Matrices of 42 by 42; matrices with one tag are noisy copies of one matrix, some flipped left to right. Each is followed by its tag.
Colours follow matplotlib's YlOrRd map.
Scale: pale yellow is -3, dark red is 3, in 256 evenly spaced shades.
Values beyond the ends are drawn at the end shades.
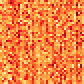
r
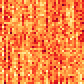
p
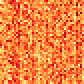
r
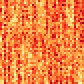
p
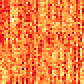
p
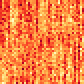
p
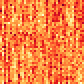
p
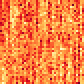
p
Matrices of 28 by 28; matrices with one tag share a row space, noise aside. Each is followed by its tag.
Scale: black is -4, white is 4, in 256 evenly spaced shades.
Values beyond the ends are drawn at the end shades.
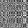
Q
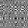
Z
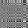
Q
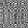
Z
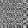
Q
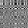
Z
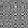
Z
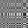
Q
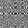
Z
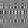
Z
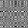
Z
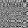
Q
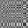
Q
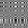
Z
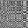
Q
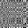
Q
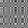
Z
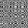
Z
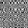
Z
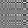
Q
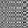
Q
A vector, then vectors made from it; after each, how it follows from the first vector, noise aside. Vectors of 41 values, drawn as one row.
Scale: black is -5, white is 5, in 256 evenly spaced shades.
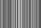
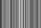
reversed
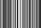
scaled up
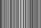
reversed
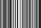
scaled up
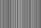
shrunk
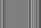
partly zeroed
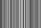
reversed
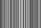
reversed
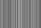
shrunk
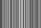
reversed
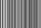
wrapped around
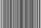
wrapped around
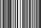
scaled up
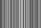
reversed
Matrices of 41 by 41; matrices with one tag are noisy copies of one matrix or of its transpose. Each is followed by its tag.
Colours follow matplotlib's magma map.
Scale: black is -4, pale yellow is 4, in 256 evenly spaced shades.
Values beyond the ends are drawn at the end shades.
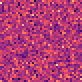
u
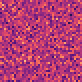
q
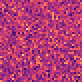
q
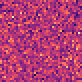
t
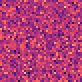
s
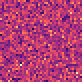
u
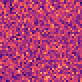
t
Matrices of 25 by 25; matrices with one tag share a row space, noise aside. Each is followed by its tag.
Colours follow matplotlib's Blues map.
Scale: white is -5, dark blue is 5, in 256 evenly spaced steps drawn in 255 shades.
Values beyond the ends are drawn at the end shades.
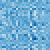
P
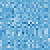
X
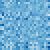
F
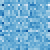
F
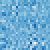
P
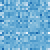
F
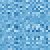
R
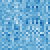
R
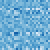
R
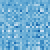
R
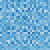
X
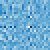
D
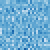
X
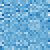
F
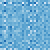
D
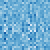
D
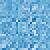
P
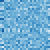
F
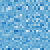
R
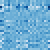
F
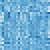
F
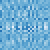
X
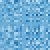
R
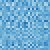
X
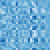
P
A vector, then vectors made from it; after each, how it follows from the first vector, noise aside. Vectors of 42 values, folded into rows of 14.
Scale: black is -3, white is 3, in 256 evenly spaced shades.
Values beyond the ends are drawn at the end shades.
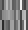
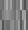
shrunk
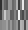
wrapped around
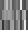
copied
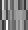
reversed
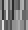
wrapped around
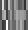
reversed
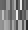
wrapped around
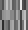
copied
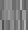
shrunk
